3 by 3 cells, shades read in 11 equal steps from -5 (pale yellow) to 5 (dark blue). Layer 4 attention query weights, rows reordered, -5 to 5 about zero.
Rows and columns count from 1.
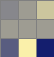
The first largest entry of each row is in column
1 1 3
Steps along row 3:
down up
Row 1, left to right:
0 -1 -3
